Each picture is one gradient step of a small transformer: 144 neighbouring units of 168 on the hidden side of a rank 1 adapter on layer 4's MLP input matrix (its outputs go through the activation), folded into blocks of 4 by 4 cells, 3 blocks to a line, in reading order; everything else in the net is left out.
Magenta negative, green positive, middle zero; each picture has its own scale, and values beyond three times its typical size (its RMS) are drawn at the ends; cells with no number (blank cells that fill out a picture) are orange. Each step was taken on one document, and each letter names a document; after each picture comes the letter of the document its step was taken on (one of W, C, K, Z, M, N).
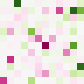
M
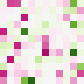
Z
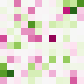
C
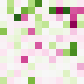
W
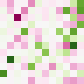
W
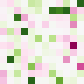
W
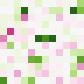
Z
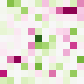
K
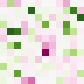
M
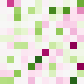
W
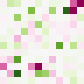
C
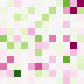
C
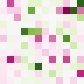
K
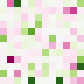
M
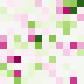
C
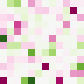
Z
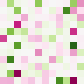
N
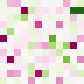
M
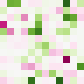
M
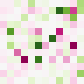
W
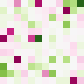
C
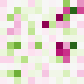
N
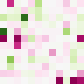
Z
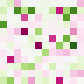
K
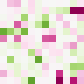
Z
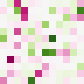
M
